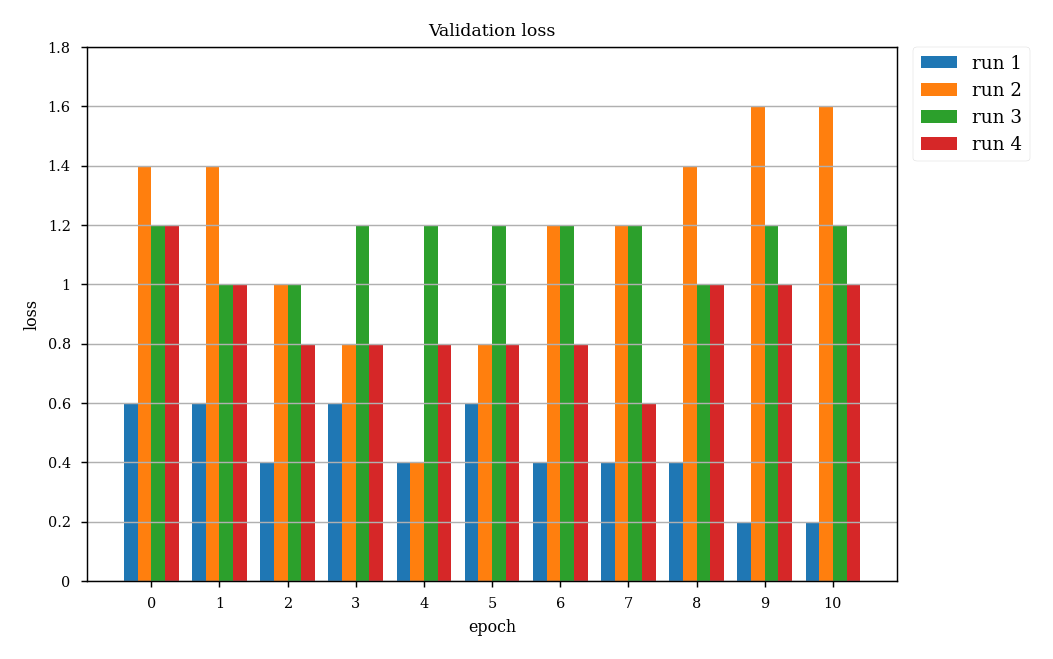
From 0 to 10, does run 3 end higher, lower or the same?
the same
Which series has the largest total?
run 2
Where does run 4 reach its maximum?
0
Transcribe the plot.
Title: Validation loss
x-axis: epoch, ticks 0 1 2 3 4 5 6 7 8 9 10
y-axis: loss, ticks 0 0.2 0.4 0.6 0.8 1 1.2 1.4 1.6 1.8
Legend: run 1, run 2, run 3, run 4
Values:
run 1: 0.6 0.6 0.4 0.6 0.4 0.6 0.4 0.4 0.4 0.2 0.2
run 2: 1.4 1.4 1 0.8 0.4 0.8 1.2 1.2 1.4 1.6 1.6
run 3: 1.2 1 1 1.2 1.2 1.2 1.2 1.2 1 1.2 1.2
run 4: 1.2 1 0.8 0.8 0.8 0.8 0.8 0.6 1 1 1
